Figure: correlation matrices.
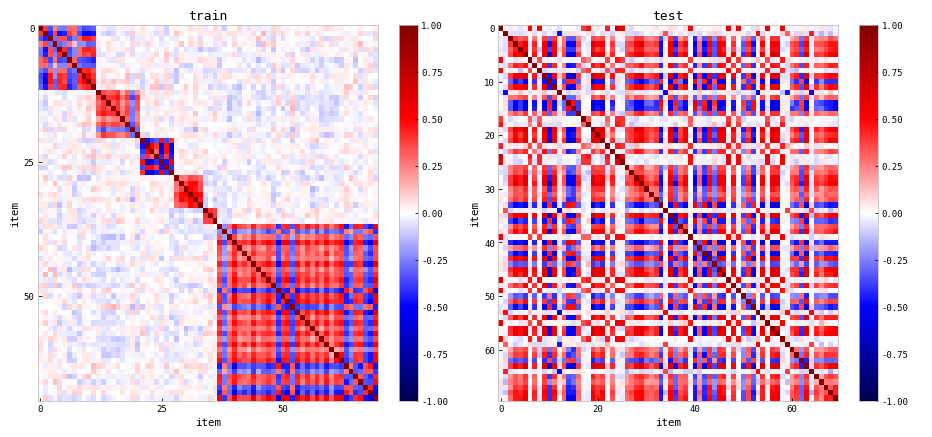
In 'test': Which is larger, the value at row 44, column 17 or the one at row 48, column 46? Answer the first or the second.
the second
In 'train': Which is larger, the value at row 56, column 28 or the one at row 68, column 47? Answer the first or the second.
the first
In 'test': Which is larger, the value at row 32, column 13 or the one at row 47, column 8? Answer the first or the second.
the second
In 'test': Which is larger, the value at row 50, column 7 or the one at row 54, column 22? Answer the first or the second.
the second
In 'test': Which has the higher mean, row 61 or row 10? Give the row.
61
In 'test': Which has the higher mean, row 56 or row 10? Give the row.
56
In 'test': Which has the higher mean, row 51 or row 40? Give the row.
51
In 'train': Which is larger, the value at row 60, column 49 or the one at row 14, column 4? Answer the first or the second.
the second
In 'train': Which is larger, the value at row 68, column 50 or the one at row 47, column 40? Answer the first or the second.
the second
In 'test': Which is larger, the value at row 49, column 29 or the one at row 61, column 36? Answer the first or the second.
the first
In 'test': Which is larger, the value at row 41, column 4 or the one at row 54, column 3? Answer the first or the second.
the second
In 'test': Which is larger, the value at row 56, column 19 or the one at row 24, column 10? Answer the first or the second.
the first
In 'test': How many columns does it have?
70
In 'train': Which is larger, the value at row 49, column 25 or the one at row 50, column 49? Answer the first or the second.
the first
